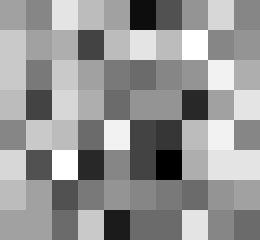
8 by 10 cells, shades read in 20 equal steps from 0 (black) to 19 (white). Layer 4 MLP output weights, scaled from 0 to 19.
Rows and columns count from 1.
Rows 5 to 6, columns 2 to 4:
15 14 8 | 6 19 3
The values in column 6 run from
1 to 17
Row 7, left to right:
14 12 6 9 11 10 9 8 11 12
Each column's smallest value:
10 5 6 3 2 1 0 3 10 8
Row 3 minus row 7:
1 -3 9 3 -2 -2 1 3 7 1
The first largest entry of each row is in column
3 8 9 10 5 3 1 8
